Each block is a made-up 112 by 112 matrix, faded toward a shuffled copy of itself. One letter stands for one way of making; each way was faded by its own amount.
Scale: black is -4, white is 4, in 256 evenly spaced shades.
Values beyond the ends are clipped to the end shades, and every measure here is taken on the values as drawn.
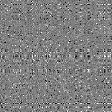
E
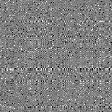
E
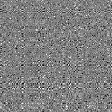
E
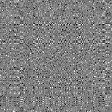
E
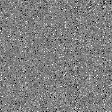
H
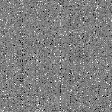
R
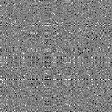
E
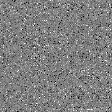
R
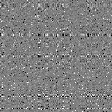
E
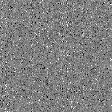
R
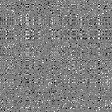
E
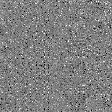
R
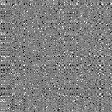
E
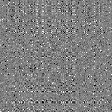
E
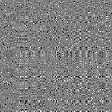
E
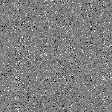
R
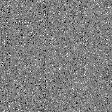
H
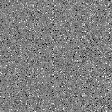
R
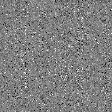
H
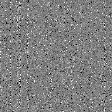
H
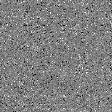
R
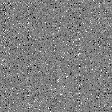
R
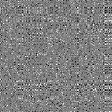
E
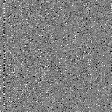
R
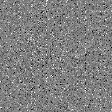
H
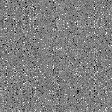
R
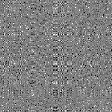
E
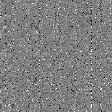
R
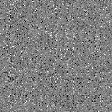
R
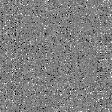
R
